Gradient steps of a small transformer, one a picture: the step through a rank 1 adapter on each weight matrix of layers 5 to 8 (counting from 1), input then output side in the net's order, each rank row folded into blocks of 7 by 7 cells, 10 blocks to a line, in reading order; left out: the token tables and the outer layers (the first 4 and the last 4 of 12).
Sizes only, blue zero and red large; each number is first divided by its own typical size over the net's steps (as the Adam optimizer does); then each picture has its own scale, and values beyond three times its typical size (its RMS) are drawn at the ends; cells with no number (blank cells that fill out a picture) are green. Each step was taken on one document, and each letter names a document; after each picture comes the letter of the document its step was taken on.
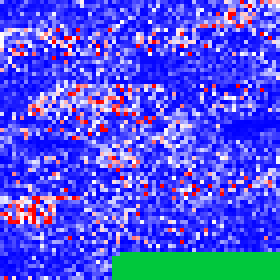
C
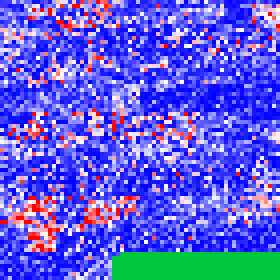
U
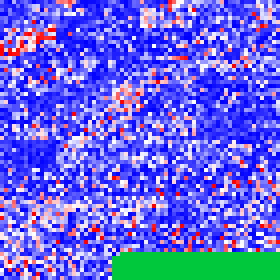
U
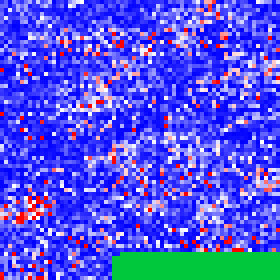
C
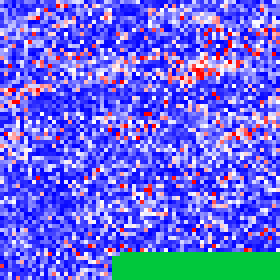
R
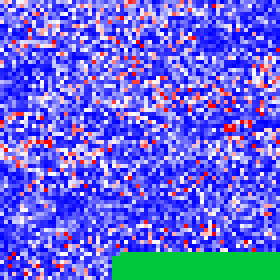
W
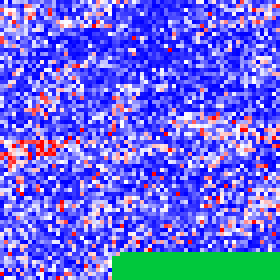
U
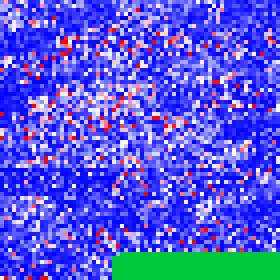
C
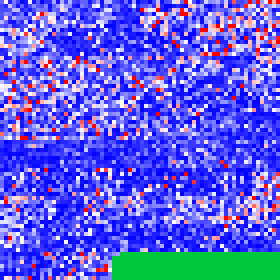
R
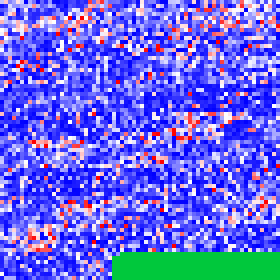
U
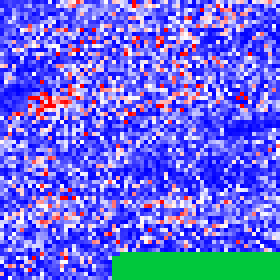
W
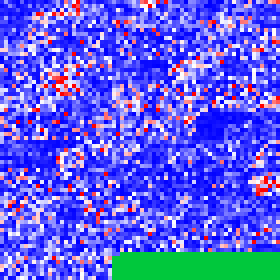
R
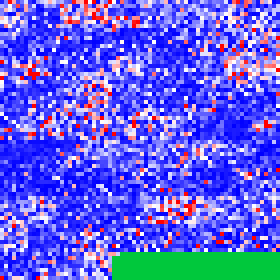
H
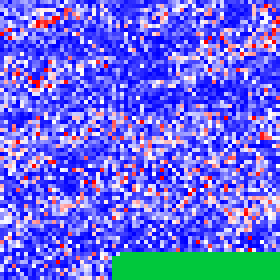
U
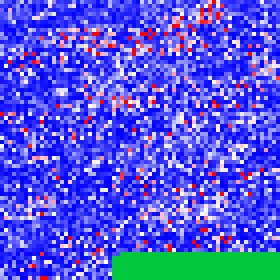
C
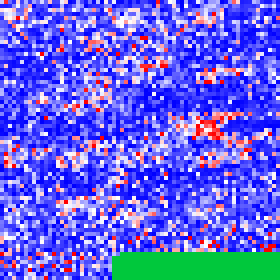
U
